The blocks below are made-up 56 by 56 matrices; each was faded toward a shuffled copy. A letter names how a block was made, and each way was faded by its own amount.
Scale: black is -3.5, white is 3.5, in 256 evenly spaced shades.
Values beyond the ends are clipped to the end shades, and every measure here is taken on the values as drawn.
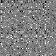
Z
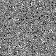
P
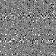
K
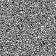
P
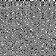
K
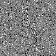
P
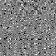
K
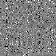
Z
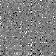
Z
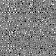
K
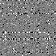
K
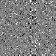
Z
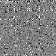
K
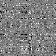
K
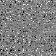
K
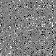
Z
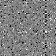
Z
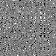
Z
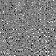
K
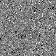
P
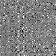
Z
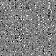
Z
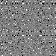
K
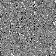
P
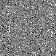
P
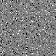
Z
